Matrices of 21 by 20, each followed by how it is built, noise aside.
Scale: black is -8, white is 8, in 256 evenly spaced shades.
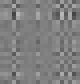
low rank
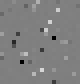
sparse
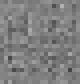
low rank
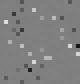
sparse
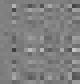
low rank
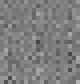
low rank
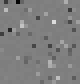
sparse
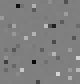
sparse
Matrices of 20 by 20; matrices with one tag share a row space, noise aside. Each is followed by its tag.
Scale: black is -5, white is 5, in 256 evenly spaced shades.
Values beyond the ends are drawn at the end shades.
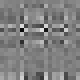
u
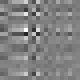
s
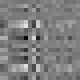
s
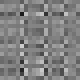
u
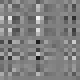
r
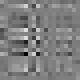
s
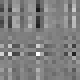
r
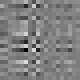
s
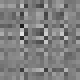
u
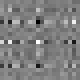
r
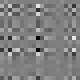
r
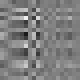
s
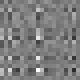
r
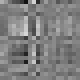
s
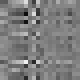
s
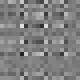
u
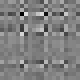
u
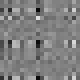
r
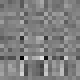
u
